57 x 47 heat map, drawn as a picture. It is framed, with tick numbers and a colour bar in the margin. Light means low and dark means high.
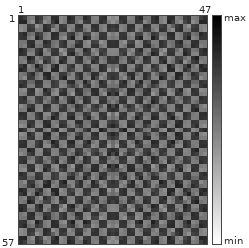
Grain: checkered. Histogram: two levels. Slope: none. Mirror symmetry: left to right and top to bottom.
